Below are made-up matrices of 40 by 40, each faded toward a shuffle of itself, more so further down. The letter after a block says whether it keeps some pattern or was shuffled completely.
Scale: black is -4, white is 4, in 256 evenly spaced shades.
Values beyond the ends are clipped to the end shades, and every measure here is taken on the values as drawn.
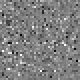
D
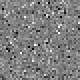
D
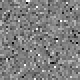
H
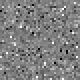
D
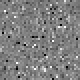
D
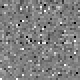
D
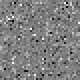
H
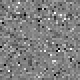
D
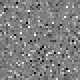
H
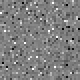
H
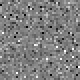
H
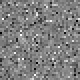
H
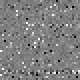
D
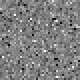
H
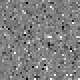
H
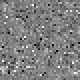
D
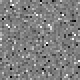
H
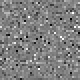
H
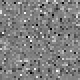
D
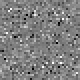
D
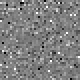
D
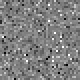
H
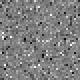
H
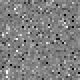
H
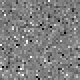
H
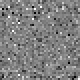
D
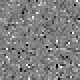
D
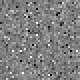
H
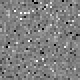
H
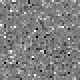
D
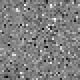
H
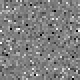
H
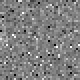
H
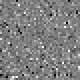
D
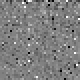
D
